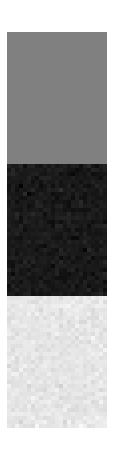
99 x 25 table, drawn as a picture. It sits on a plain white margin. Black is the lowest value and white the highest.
The table splits into 3 rows of 1 panel. Panel 1,1: middling, flat. Panel 2,1: very low, fine-grained, faint in contrast. Panel 3,1: very high, fine-grained, faint in contrast.
